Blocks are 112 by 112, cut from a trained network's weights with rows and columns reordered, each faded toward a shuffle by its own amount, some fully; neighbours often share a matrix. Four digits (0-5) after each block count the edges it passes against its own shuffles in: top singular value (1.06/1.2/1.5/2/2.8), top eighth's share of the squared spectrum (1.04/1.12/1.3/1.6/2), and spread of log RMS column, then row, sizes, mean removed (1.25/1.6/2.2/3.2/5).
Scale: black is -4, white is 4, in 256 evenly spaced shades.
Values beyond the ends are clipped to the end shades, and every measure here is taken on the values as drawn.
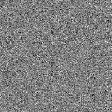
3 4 2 2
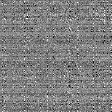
4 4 4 2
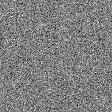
0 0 0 0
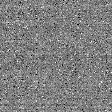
2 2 2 0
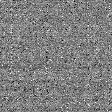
2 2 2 0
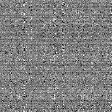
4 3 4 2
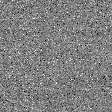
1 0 0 0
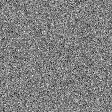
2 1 0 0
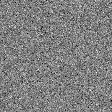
0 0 0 0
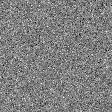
0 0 0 0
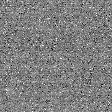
2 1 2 0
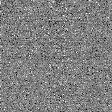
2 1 1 0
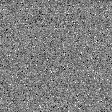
1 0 0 0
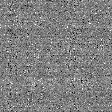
2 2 2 0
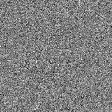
2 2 1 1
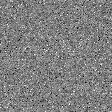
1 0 0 0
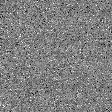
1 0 0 0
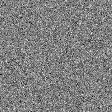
1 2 0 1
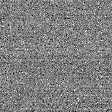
2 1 1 0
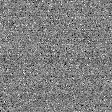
2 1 0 0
